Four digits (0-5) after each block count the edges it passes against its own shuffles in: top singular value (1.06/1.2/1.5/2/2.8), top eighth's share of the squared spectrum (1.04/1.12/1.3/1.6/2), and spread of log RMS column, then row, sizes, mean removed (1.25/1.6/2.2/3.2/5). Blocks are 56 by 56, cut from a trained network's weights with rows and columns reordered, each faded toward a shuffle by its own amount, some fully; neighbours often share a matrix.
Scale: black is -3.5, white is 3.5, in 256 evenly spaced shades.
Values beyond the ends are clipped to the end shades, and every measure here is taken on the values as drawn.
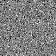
0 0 0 0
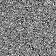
1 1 0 0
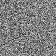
2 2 0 0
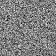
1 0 0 0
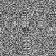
4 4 1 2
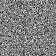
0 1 0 0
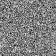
1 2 0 0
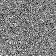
1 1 0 0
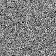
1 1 0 0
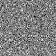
3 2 0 1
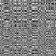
5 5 3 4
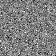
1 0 0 0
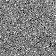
0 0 0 0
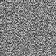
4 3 1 1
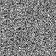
3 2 1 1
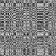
5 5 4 3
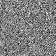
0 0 0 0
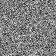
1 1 0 0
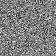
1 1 0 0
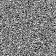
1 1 0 0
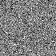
0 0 0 0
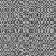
5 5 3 3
